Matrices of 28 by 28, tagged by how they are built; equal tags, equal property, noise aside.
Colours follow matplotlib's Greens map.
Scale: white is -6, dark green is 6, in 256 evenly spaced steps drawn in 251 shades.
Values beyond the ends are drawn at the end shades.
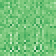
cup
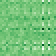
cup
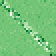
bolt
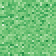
cup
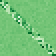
bolt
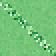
bolt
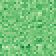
cup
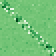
bolt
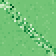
bolt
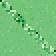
bolt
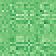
cup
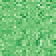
cup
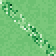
bolt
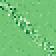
bolt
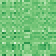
cup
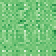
cup
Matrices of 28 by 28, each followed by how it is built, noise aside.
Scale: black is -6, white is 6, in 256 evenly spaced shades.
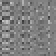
low rank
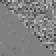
upper triangular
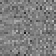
low rank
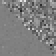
upper triangular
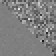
upper triangular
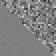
upper triangular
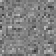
low rank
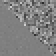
upper triangular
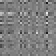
low rank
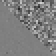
upper triangular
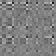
low rank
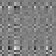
low rank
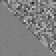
upper triangular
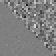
upper triangular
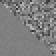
upper triangular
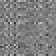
low rank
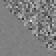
upper triangular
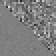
upper triangular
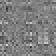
low rank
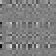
low rank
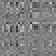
low rank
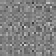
low rank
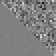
upper triangular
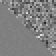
upper triangular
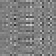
low rank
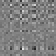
low rank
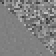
upper triangular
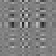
low rank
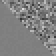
upper triangular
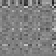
low rank
